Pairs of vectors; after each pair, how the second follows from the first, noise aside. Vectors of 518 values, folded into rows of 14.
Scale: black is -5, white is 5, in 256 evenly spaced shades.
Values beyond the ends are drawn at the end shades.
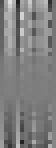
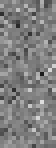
shuffled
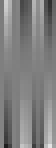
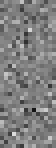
shuffled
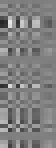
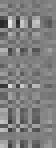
copied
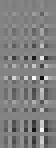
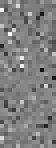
shuffled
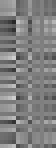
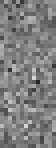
shuffled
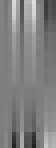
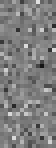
shuffled
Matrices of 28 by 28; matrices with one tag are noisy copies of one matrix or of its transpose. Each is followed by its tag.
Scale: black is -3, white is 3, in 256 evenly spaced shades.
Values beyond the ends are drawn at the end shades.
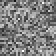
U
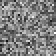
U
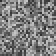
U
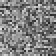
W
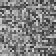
W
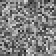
U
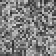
U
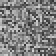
W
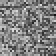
W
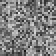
U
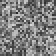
U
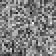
U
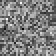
U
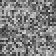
U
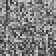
W
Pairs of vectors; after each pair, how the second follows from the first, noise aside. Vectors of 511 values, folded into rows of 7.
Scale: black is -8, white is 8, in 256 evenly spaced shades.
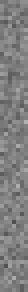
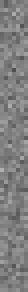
reversed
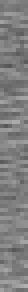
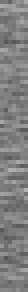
reversed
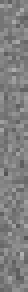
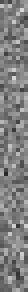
scaled up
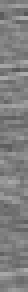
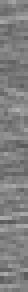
reversed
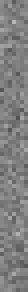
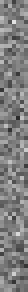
scaled up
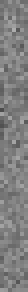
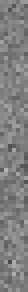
reversed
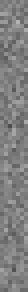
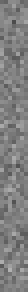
reversed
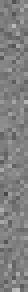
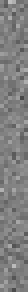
reversed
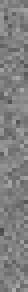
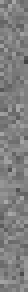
reversed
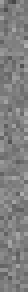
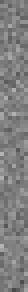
reversed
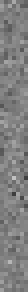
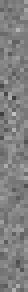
reversed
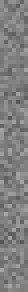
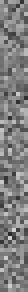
scaled up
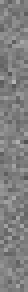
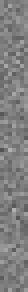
reversed
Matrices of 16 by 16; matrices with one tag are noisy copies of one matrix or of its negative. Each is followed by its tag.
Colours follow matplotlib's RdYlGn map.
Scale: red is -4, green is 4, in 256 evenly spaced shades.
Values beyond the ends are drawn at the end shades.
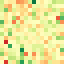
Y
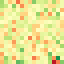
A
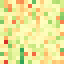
Y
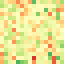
A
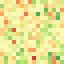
A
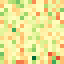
A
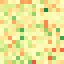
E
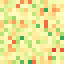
E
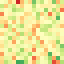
A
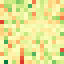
Y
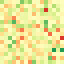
E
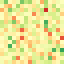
E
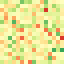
E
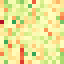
Y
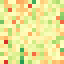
Y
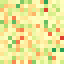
E
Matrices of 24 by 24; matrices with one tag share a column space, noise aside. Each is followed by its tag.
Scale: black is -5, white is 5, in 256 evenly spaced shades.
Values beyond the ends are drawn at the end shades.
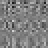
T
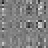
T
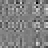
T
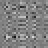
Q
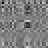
T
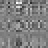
T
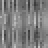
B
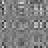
T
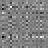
Q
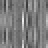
B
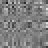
T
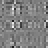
T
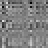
T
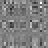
T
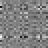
Q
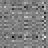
Q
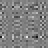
Q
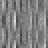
B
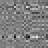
Q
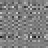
Q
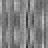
B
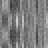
B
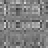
T
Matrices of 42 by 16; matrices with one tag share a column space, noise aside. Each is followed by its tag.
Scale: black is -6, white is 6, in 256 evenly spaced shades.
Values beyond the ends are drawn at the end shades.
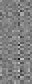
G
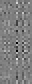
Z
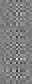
G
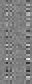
G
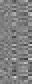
G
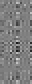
Z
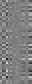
G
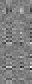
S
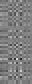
G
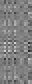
Z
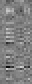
S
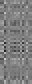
Z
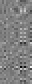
S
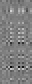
S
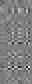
S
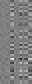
G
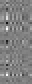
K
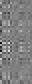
Z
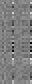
Z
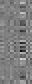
Z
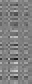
G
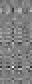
S
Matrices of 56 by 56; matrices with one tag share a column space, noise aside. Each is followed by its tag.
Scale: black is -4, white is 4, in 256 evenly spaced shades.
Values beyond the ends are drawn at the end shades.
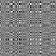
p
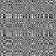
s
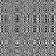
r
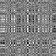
r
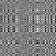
r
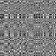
s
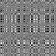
r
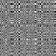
p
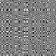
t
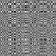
p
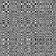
p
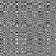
p
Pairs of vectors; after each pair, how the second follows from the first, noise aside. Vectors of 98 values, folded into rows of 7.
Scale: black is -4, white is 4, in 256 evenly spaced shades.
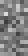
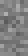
shrunk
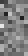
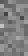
shrunk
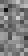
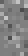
partly zeroed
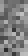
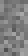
shrunk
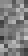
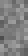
shrunk
